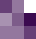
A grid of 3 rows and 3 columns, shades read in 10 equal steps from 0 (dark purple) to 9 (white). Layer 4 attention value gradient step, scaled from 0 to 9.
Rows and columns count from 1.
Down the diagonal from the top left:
2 3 2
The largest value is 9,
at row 1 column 3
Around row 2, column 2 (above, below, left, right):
4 4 5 0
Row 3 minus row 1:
2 0 -7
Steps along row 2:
down down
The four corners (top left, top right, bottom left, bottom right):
2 9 4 2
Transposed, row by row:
2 5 4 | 4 3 4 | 9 0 2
